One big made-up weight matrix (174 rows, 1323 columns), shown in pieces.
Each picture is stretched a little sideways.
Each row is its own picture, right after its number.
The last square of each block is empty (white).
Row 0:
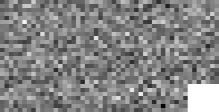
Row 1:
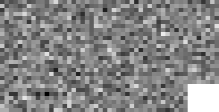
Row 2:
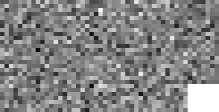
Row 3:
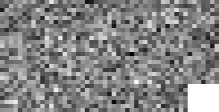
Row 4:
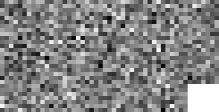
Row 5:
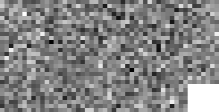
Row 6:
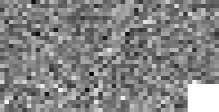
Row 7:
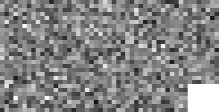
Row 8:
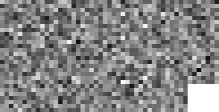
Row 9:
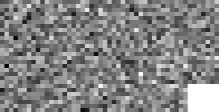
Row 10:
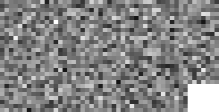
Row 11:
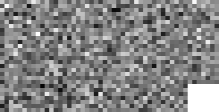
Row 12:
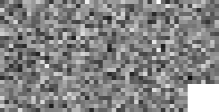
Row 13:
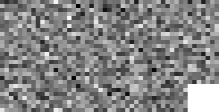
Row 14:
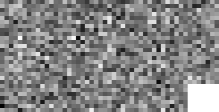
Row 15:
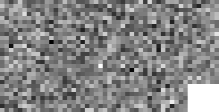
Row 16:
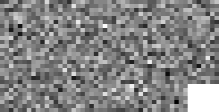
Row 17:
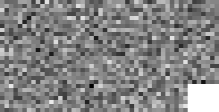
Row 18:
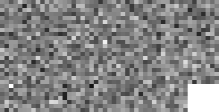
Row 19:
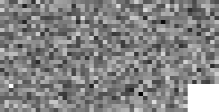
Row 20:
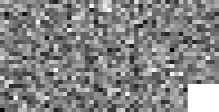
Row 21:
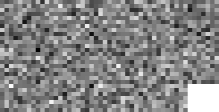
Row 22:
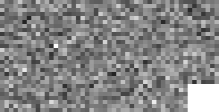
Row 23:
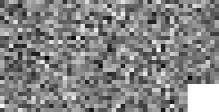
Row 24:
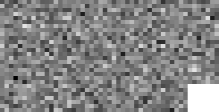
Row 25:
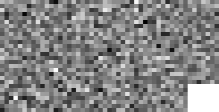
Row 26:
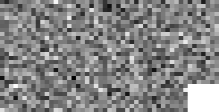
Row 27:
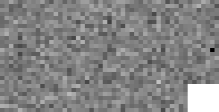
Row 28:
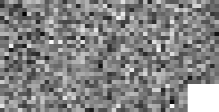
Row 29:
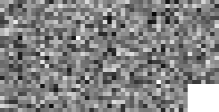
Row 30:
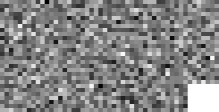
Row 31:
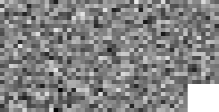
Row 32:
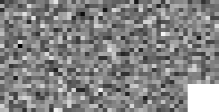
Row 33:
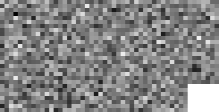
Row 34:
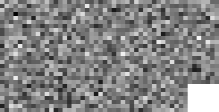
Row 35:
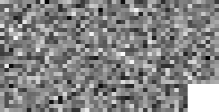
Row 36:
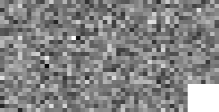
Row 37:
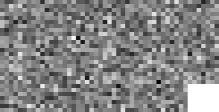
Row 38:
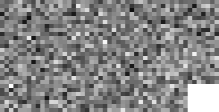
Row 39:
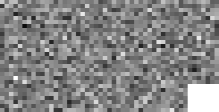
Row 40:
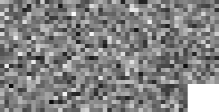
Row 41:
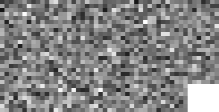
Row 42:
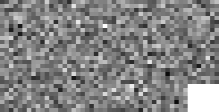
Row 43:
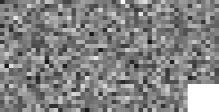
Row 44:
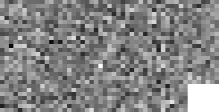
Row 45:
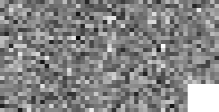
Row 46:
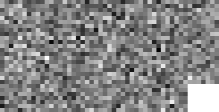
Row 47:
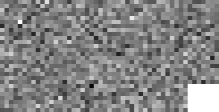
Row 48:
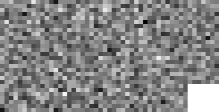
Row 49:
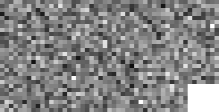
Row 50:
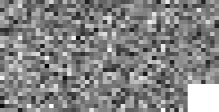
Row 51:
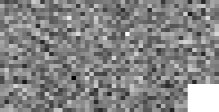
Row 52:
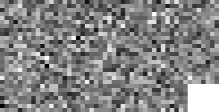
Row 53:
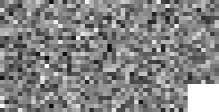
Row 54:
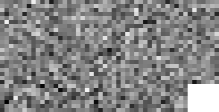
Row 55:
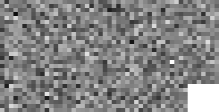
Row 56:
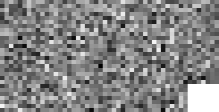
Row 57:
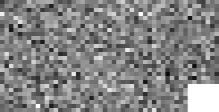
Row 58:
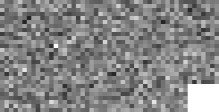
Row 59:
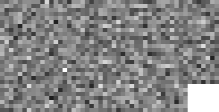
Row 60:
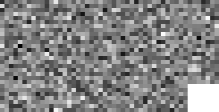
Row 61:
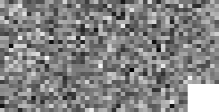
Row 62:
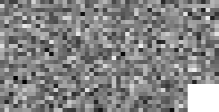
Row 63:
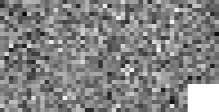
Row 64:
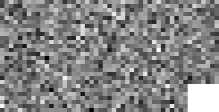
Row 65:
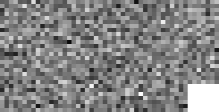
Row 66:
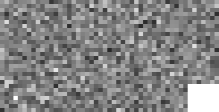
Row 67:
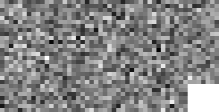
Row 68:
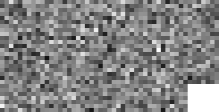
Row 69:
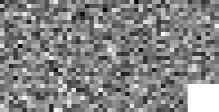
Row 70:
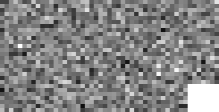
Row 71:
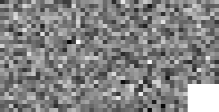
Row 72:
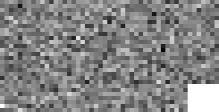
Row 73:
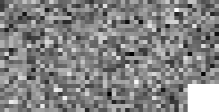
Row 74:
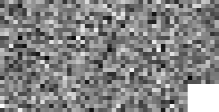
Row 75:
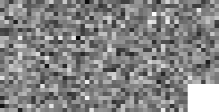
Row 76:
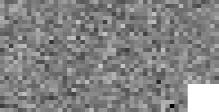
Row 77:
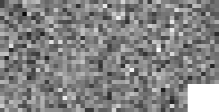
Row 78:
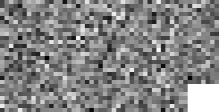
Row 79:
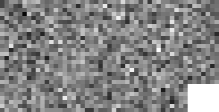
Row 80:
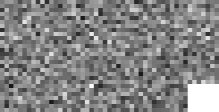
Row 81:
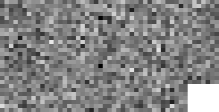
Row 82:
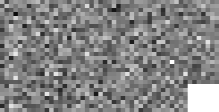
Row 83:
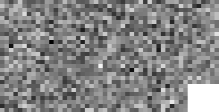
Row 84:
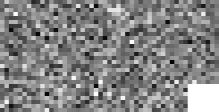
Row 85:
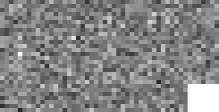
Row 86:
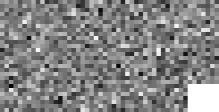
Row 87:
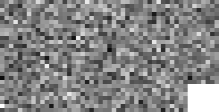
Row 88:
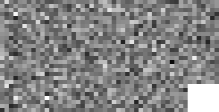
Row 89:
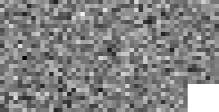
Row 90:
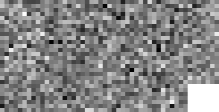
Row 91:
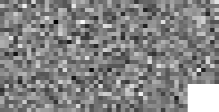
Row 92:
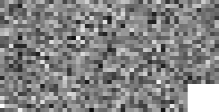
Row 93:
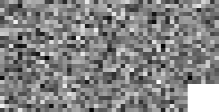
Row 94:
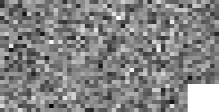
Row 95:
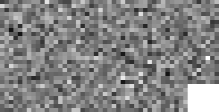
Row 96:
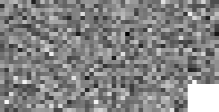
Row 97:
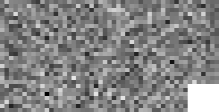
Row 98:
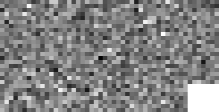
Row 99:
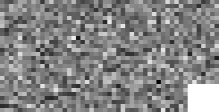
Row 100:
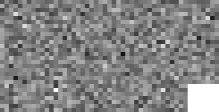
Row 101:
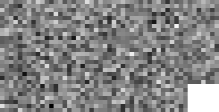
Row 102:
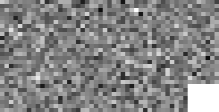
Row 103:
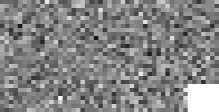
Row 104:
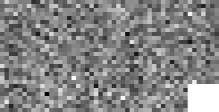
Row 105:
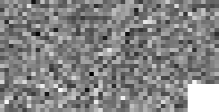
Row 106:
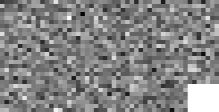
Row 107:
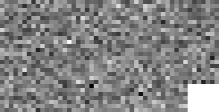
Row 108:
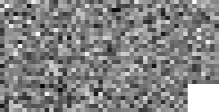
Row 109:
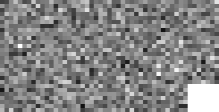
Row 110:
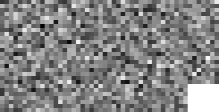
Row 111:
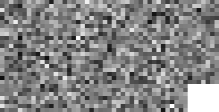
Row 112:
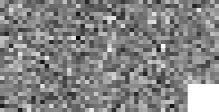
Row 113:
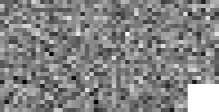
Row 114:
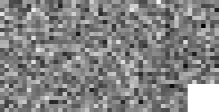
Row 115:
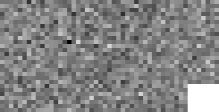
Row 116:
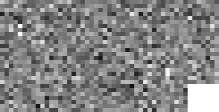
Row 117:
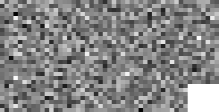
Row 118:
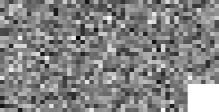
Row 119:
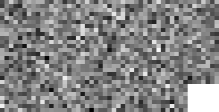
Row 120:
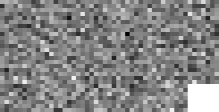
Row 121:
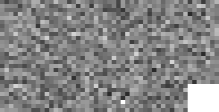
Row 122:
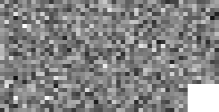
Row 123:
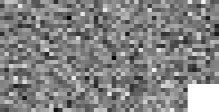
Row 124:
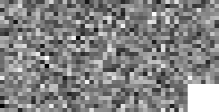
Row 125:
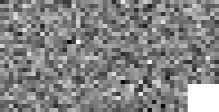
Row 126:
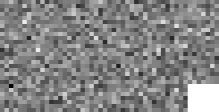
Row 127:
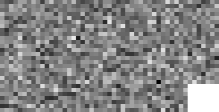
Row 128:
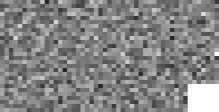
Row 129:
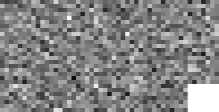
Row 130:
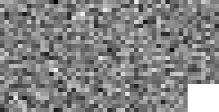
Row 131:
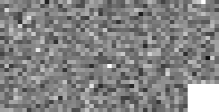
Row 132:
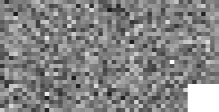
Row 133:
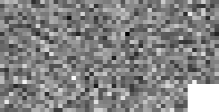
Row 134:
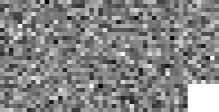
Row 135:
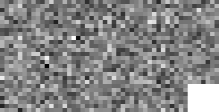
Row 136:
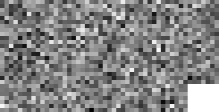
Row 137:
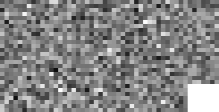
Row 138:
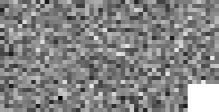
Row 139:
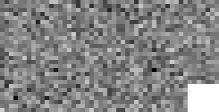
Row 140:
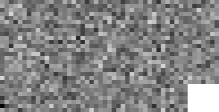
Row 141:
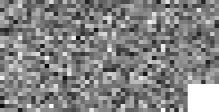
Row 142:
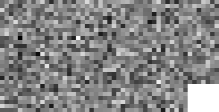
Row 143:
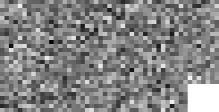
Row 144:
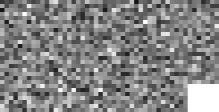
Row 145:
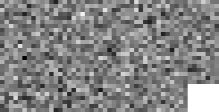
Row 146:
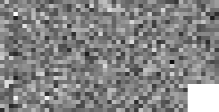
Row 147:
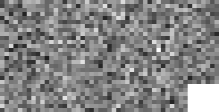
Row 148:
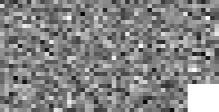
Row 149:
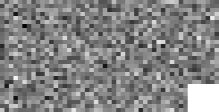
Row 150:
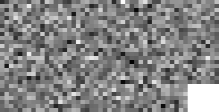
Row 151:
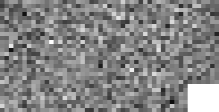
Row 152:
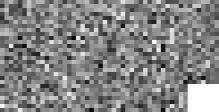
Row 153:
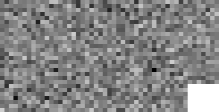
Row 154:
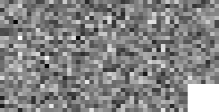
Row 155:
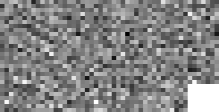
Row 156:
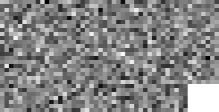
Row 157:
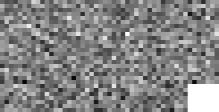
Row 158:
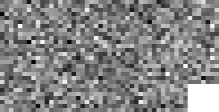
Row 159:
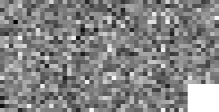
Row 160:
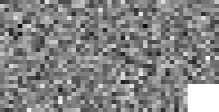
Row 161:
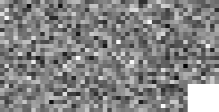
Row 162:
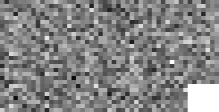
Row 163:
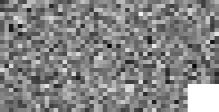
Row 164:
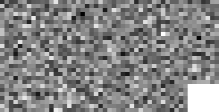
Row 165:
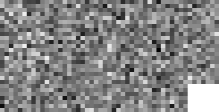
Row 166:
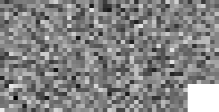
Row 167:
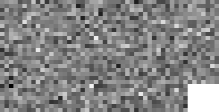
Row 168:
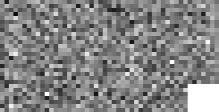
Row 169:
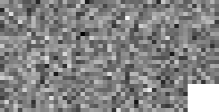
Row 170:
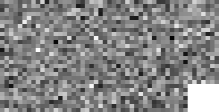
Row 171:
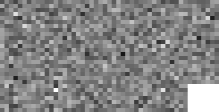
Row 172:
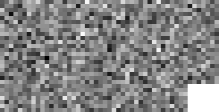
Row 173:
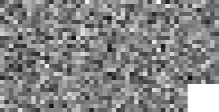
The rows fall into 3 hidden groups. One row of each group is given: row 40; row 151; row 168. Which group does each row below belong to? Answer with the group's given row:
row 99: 151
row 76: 151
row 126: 40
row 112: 151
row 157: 168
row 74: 151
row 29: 151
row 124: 151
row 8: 40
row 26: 168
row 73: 151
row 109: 40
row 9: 40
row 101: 151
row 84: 168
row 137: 168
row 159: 151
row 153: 168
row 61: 151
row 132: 168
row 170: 40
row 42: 40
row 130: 168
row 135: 151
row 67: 151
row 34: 168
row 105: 168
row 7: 168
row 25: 168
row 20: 168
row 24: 168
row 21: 40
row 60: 168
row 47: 40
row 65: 40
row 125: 40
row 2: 40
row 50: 151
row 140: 151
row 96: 168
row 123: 168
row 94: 151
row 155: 168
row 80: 40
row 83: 151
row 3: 151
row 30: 40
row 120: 168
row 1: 168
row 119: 151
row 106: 168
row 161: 40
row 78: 151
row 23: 151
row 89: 168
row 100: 168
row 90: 151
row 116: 40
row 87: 151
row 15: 151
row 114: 40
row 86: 40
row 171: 168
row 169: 151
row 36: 151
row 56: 151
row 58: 40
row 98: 168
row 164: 168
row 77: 151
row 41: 168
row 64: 151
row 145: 168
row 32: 168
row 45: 151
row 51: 168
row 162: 168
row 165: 151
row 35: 40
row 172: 151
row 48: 168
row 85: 151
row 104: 168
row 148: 168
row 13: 168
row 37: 151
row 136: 151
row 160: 40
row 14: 151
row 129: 168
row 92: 151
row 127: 151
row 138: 40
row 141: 151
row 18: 40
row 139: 168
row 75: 151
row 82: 168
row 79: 151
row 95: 40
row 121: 168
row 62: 168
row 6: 168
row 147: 151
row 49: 40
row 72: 151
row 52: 151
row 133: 168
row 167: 40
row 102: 40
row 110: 40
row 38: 40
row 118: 151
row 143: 151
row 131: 40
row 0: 40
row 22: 40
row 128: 40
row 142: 151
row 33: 168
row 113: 168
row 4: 151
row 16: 40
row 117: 168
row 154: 151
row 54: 168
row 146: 168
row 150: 40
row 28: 151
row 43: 40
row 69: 168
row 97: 168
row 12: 151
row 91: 40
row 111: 151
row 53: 151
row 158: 40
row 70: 40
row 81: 151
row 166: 168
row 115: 40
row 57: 40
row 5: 151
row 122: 168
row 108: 168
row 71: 40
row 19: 40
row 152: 151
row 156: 40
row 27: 151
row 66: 168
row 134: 40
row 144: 168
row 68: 151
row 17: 40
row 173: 151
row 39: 168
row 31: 168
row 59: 40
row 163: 40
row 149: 168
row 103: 40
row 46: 151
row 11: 168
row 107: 40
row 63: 151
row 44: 151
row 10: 40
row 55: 168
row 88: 168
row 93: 151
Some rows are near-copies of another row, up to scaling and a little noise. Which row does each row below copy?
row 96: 155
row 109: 70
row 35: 156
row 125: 71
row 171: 100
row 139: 153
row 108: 11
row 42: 16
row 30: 134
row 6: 105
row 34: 33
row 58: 22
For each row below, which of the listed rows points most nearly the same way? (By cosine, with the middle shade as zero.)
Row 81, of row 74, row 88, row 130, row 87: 74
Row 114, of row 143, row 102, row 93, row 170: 170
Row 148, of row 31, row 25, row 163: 163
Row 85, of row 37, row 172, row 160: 37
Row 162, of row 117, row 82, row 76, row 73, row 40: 82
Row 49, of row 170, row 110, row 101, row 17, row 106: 17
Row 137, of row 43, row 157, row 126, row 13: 13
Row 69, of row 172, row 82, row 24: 24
